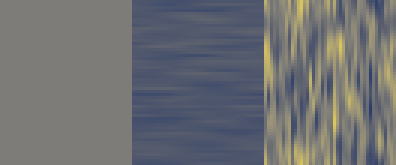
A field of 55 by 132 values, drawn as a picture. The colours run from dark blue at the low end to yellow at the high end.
The table splits into one row of 3 panels. Panel 1,1: middling, flat. Panel 1,2: low, streaked across, faint in contrast. Panel 1,3: middling, streaked downward, strong in contrast.
